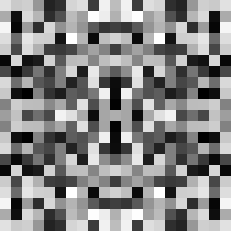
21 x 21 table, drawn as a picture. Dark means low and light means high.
No row or column stands out. No seam splits the table. There is no overall slope. On average the colour sits 50% of the way up the scale. Its left and right halves mirror each other, and so do its top and bottom.
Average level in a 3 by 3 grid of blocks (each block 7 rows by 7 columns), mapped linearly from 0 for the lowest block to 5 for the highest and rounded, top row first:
252 | 000 | 252
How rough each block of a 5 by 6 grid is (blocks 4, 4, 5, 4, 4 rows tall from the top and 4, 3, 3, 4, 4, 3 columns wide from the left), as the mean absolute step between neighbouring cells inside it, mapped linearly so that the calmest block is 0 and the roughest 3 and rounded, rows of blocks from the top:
1 1 2 1 1 1 | 2 0 1 1 1 3 | 1 0 1 1 0 1 | 2 0 1 1 1 3 | 1 1 2 1 1 1
